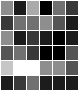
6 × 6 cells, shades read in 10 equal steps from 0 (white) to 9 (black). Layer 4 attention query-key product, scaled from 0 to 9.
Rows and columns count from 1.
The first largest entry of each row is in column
4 6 5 4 6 1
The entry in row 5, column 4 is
4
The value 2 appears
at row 5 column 1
